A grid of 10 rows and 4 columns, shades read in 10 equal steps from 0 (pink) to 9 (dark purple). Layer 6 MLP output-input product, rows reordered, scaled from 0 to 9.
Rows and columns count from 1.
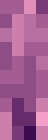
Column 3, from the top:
1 3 3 4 5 5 5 5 7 9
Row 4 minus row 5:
0 -2 -1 1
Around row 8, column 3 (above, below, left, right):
5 7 7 2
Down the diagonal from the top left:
4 2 3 4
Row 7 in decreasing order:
5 5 5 4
